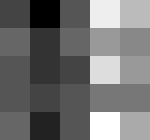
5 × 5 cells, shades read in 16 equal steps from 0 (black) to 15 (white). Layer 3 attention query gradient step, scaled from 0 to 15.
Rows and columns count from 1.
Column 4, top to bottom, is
14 9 13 7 15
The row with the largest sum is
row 5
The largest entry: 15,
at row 5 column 4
